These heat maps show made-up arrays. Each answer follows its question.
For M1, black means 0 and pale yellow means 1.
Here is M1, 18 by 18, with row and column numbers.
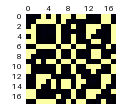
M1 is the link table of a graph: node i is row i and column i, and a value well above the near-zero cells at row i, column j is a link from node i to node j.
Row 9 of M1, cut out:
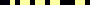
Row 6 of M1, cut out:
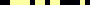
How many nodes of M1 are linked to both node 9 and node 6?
8
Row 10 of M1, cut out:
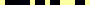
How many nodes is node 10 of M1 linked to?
7
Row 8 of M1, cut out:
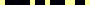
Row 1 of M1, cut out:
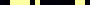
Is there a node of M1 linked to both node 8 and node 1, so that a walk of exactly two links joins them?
no
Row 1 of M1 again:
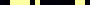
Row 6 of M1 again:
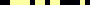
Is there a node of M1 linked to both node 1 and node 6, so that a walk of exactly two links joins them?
yes
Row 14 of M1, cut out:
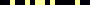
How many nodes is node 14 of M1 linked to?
6
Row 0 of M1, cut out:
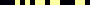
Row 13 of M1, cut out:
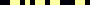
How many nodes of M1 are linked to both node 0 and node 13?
8
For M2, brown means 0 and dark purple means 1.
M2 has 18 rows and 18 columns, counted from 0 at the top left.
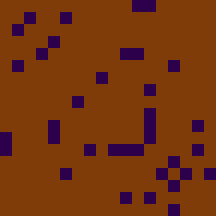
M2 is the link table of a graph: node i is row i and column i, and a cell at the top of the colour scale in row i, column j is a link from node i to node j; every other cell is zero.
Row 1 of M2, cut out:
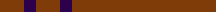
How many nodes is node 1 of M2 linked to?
2
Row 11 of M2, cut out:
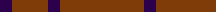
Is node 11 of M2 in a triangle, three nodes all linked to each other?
yes
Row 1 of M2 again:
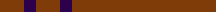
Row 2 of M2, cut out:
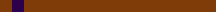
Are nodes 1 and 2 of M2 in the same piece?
yes
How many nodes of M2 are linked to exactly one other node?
9
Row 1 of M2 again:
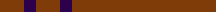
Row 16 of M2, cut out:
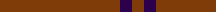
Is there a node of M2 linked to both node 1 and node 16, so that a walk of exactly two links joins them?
no
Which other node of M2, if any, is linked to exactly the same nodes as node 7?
node 9
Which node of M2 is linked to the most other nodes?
node 12
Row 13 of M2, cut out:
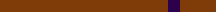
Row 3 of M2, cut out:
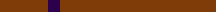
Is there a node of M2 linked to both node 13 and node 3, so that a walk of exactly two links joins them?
no
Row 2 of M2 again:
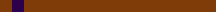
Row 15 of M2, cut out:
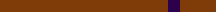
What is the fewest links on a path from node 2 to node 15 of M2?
4
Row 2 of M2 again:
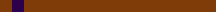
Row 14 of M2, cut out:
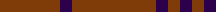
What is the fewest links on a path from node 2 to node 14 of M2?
3
